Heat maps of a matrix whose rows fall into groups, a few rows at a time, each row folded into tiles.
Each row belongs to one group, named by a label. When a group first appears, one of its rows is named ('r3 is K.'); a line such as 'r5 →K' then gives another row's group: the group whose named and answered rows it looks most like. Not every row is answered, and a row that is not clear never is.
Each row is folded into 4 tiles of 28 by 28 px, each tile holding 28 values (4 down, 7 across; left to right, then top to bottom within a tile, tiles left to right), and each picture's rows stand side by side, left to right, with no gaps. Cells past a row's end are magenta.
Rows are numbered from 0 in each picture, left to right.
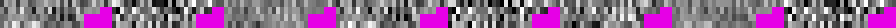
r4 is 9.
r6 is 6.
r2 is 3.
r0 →6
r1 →9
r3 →6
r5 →3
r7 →9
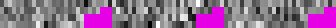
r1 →3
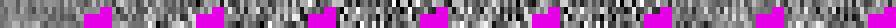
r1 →6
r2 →3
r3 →9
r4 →6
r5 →9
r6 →3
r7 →6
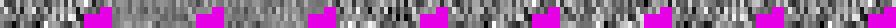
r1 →6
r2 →3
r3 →6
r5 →6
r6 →3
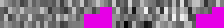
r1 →3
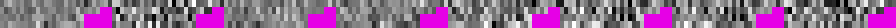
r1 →9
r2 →3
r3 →3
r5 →6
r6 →6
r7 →9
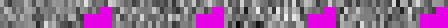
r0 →3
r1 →9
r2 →3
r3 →9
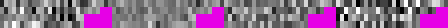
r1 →6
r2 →9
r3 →9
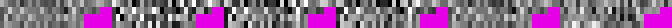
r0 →9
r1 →9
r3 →9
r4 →9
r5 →6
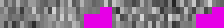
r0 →3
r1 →9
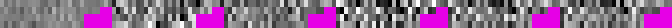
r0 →3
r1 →6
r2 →9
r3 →9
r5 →9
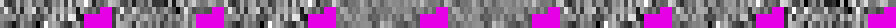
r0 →3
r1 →9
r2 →3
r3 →3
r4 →3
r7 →9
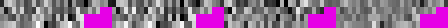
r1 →6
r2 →9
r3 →6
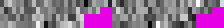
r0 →6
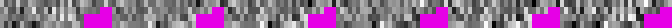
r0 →3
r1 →6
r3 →3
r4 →6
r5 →3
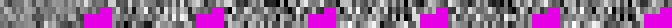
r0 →3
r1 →3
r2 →9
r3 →6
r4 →9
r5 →6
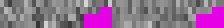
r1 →6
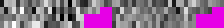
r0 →6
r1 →9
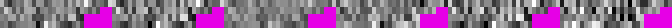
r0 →3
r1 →3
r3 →6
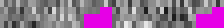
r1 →6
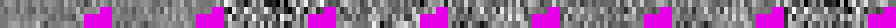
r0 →6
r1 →3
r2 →9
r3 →6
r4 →3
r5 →9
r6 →3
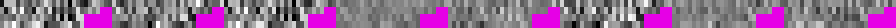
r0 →6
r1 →3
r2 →6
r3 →3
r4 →3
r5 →3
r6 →6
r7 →6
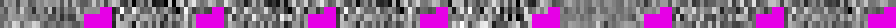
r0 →6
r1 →9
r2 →9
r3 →9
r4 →6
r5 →6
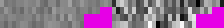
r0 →3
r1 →6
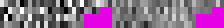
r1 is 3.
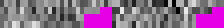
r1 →9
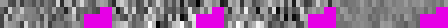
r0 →9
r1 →6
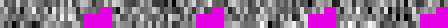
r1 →9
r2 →6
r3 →6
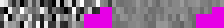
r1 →3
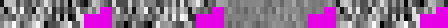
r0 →6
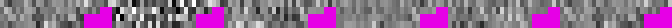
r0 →3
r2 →6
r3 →6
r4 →3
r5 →3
